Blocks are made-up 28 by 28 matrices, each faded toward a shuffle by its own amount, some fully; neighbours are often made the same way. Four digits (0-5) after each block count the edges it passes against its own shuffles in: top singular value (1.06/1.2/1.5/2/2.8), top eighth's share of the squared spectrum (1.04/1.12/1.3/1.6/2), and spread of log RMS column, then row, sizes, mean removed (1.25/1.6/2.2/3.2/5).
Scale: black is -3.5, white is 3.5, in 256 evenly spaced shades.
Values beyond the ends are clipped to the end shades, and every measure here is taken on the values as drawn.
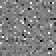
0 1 1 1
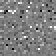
2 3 0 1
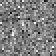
1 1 0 0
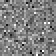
0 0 0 0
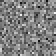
0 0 0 0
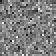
0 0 0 0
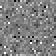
1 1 0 1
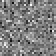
0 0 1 0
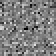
1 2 0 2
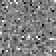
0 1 0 1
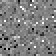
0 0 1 0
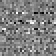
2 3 0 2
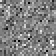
0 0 0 0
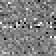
1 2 0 2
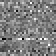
2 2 0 2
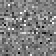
1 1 0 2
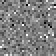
0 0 0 0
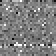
2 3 0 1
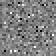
0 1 0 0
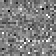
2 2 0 0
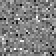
1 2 0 0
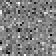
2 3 0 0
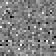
2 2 0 1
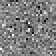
1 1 0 0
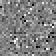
2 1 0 0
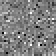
2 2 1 1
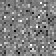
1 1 0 0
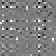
4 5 2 2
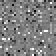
2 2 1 0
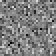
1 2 1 1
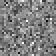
0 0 0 0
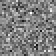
1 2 0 0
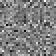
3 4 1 3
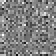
3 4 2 2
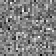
1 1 0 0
